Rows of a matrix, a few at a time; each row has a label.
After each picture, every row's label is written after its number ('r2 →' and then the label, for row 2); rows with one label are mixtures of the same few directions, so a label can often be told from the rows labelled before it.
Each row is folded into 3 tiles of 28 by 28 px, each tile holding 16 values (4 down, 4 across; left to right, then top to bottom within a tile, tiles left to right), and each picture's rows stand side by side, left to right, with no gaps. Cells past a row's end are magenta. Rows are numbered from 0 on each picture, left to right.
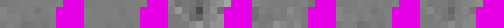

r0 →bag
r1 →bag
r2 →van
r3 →bag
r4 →bag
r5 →van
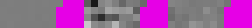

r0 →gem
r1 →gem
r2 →bag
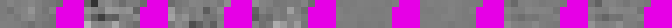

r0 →van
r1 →gem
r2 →bag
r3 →bag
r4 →bag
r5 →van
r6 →gem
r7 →gem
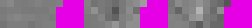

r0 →gem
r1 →van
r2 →van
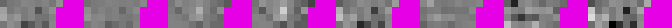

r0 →bag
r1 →bag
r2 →van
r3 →van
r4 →bag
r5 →gem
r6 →gem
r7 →bag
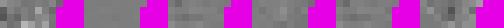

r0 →bag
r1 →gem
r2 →gem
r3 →van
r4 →gem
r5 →van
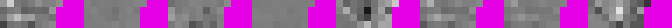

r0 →gem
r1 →van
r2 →bag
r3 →bag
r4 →van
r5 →gem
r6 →gem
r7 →van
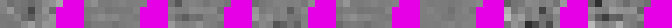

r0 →van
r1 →gem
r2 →gem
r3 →bag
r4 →gem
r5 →van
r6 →bag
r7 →gem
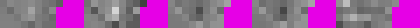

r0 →van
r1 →van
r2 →van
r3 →van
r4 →gem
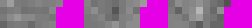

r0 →gem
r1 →van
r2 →van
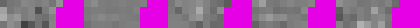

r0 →bag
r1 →gem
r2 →van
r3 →gem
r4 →bag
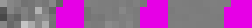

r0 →bag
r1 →bag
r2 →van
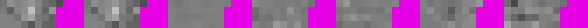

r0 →van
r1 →van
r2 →gem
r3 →bag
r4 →gem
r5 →van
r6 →gem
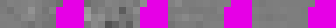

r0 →van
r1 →bag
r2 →gem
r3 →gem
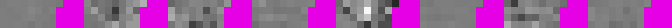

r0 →van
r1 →van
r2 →bag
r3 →gem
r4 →van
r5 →gem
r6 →gem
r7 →bag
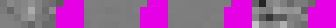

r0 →van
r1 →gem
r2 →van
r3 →gem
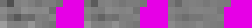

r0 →gem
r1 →gem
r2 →gem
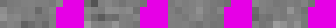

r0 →bag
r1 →gem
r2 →van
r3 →bag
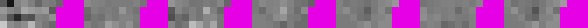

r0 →gem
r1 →bag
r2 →bag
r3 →van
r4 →van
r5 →bag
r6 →van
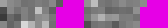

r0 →bag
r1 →gem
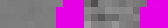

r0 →van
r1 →gem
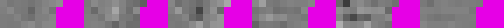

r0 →van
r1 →van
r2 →van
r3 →gem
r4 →gem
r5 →gem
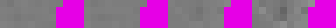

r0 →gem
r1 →gem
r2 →van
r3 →van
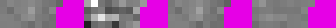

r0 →van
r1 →gem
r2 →van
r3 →gem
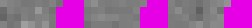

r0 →bag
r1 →gem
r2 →van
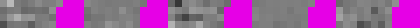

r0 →gem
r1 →bag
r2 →gem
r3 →bag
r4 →bag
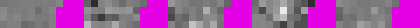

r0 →bag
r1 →gem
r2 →bag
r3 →van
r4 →bag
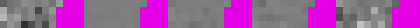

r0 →bag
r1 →bag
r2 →bag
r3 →gem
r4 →bag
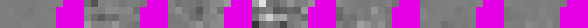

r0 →van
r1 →gem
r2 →van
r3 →gem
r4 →bag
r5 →bag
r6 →bag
